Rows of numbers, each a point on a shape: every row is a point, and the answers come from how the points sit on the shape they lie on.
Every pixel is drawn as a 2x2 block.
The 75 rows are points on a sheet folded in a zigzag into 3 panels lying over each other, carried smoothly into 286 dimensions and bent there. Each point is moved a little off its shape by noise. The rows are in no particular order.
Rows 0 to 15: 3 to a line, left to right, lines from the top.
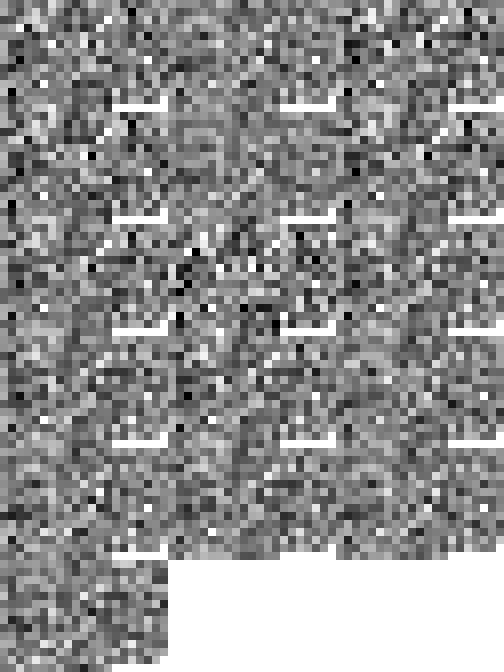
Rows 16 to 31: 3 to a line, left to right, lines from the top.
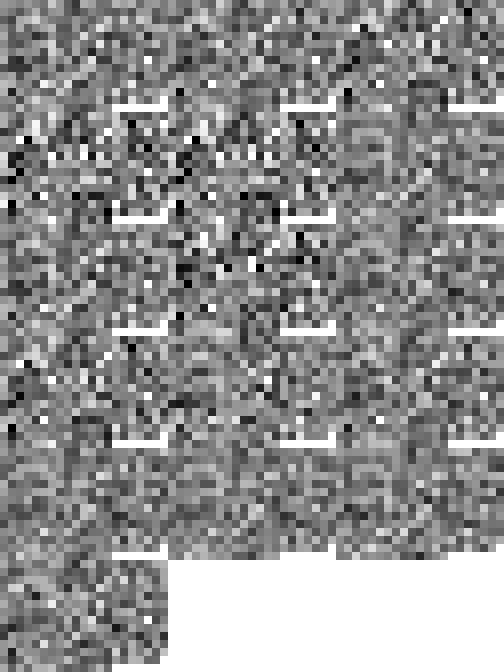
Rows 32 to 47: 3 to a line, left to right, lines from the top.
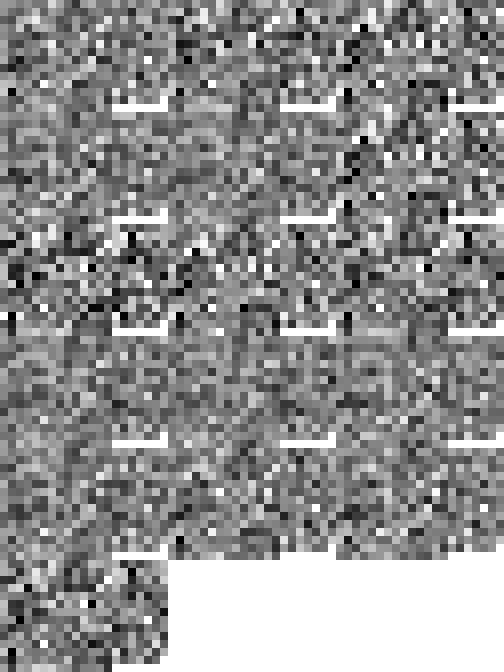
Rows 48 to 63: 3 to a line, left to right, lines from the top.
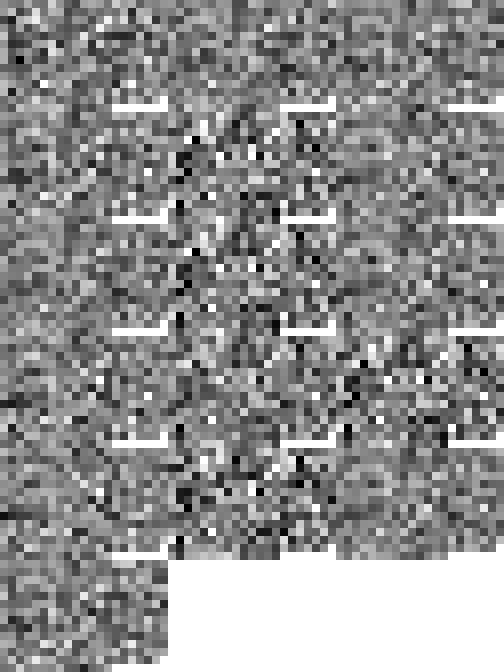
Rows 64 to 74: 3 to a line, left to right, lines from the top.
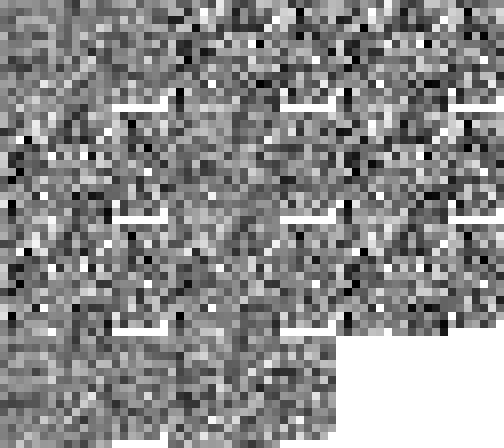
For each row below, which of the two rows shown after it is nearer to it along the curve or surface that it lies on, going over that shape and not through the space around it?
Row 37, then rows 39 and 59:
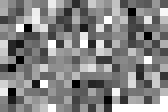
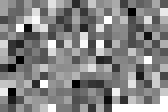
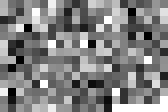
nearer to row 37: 39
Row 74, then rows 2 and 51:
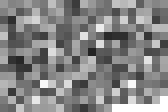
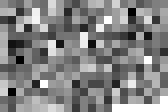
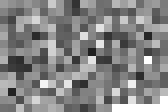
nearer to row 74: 51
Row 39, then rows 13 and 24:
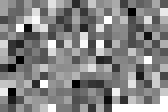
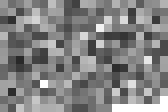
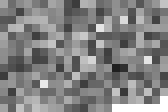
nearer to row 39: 13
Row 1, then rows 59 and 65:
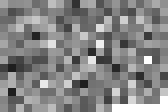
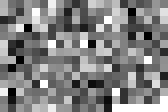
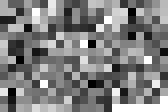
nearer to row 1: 59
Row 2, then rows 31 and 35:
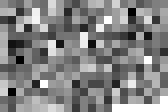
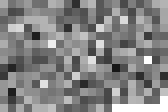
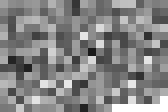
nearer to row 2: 35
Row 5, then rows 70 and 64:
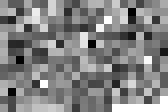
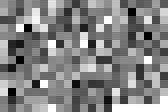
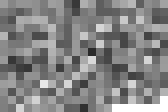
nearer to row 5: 64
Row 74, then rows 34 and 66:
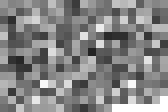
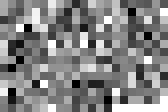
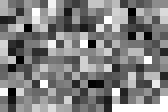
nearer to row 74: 34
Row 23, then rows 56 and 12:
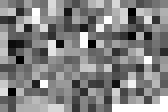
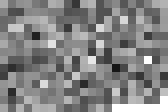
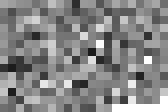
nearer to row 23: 12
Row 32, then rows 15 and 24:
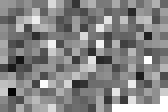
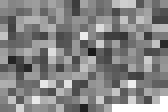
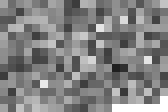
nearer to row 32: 15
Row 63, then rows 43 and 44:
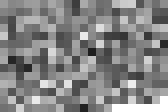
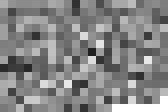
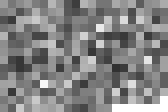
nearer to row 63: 43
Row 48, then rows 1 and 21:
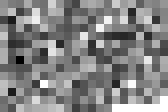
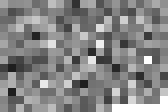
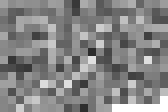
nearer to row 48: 21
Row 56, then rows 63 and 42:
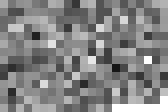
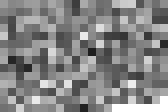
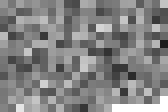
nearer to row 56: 42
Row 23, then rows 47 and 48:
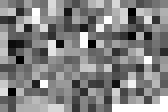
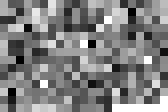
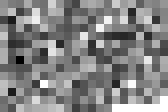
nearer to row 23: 48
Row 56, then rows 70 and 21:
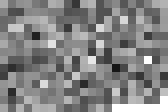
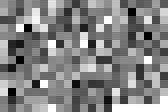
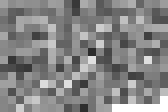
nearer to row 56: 21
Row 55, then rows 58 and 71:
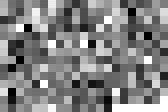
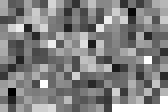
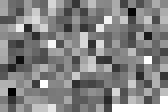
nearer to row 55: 71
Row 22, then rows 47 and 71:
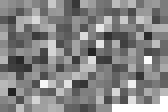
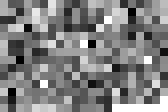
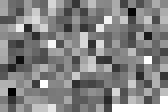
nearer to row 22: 71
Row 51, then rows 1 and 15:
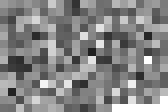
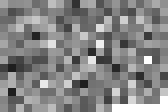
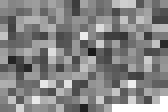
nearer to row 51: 15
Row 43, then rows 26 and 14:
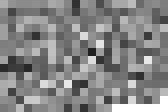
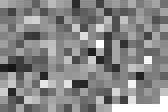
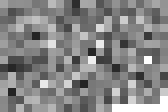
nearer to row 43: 26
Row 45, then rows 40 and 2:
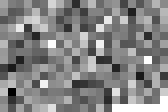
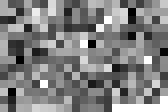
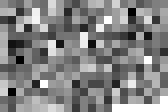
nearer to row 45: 40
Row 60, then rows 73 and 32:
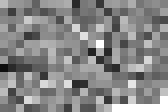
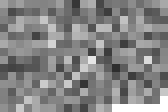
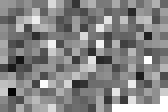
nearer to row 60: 32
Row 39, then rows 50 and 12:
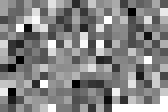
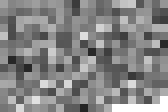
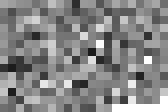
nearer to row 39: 12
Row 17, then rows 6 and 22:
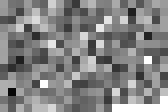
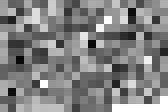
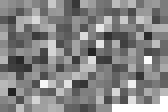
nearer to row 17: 6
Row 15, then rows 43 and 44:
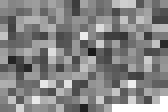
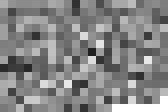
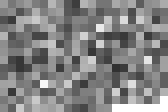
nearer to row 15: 43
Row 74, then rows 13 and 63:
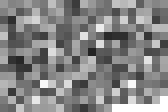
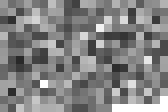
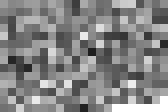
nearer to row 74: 63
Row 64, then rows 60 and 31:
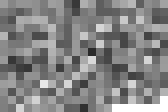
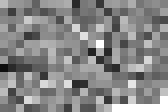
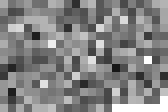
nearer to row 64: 60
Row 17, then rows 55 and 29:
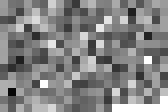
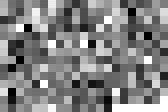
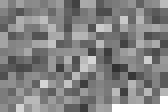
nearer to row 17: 55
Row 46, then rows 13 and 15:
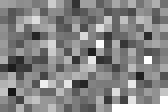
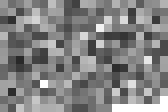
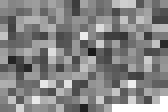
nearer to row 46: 15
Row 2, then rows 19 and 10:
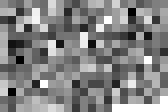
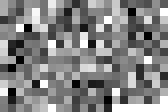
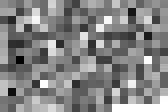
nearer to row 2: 10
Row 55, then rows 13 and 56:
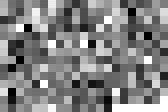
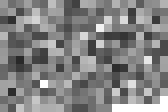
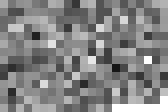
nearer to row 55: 13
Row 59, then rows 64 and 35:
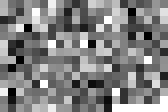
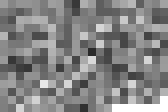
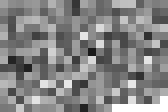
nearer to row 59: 64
